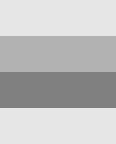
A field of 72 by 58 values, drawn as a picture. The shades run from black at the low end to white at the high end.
The table splits into 4 rows of 1 panel. Panel 1,1: very high, flat. Panel 2,1: high, flat. Panel 3,1: middling, flat. Panel 4,1: very high, flat.
